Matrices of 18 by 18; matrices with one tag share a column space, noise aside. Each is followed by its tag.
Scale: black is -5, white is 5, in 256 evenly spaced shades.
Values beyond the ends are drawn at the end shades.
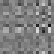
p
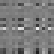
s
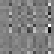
p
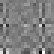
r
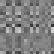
p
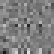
r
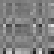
r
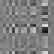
p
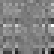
r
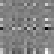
s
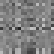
s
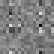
p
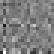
r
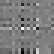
s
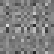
p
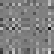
s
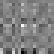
r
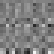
r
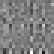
r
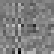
r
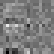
r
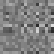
p
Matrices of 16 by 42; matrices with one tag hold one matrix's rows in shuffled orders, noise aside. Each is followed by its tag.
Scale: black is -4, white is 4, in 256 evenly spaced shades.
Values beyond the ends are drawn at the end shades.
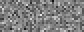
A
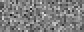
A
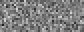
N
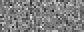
A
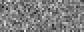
N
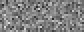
N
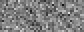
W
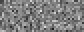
A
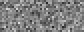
W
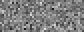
A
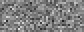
W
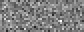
N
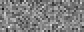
N
